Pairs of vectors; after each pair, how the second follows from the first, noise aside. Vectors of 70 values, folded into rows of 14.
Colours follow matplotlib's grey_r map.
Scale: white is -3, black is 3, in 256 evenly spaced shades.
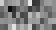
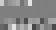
partly zeroed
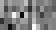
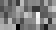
shuffled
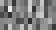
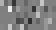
partly zeroed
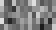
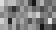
sign-scrambled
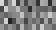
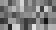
shuffled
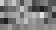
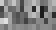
sign-scrambled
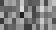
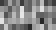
sign-scrambled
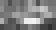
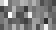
shuffled
